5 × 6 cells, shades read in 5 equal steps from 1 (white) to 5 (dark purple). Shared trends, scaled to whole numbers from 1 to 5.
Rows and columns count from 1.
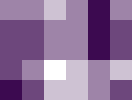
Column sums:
20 18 11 13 21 17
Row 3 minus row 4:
0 1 2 1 2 2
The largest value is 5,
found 4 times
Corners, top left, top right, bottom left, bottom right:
3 3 5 4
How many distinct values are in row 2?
3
